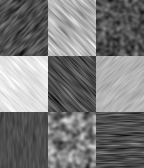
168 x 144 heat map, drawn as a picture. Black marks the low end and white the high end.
It is made of 3 by 3 panels. Panel 1,1: low, slanting up to the right. Panel 1,2: high, slanting down to the right. Panel 1,3: low, blotchy. Panel 2,1: very high, slanting down to the right, faint in contrast. Panel 2,2: low, slanting down to the right. Panel 2,3: high, slanting up to the right, faint in contrast. Panel 3,1: low, streaked downward, faint in contrast. Panel 3,2: middling, blotchy, strong in contrast. Panel 3,3: low, streaked across.
